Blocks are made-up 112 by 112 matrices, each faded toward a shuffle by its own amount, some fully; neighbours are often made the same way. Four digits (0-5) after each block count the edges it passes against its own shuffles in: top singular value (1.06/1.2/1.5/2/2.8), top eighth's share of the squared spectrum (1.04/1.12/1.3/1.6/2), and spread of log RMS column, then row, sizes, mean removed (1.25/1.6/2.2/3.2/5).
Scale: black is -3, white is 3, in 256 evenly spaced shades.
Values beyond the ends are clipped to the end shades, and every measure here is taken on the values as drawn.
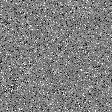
1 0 0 0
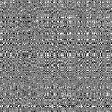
5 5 3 4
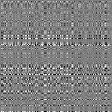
5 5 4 5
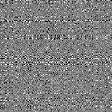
5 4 3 4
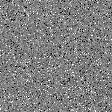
2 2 0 1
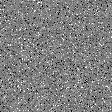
0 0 0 0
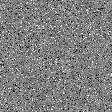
0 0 0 1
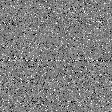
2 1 0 2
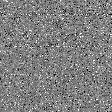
1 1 0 2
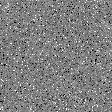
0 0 0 0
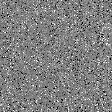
3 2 2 0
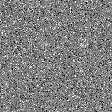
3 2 0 0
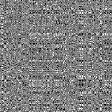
5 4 3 3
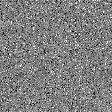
3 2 1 0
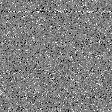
2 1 0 2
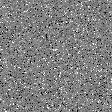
0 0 0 0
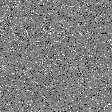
1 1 0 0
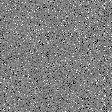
1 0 0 0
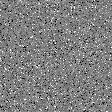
0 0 0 0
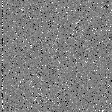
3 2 2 0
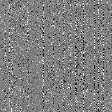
2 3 4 0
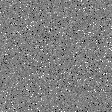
0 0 0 0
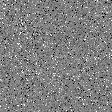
0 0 0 0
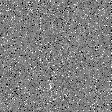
1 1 1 0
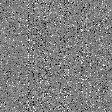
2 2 2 0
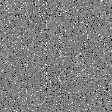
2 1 1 0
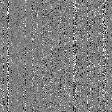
2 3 4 0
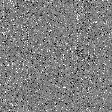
1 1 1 0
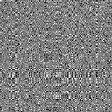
5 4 3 3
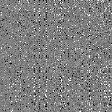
5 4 3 2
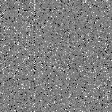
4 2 2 0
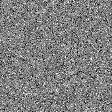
0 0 1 0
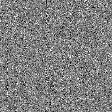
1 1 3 0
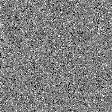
0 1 2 0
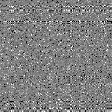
5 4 2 3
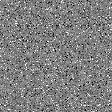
3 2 0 1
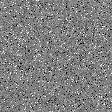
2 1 0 0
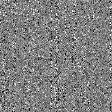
1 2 3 0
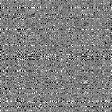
5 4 3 4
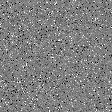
2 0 0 0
